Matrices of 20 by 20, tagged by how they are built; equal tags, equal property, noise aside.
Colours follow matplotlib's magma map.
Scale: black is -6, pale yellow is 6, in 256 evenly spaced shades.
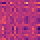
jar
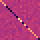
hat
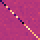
hat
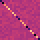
hat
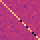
hat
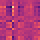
jar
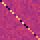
hat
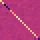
hat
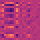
jar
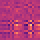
jar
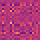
jar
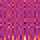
jar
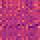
jar
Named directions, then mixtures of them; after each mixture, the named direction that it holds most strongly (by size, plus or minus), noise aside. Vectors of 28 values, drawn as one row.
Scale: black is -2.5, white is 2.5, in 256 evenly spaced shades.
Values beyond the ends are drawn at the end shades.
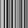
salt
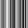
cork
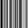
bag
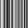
salt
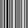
salt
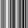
cork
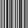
salt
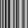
salt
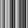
cork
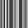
salt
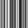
cork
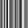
bag
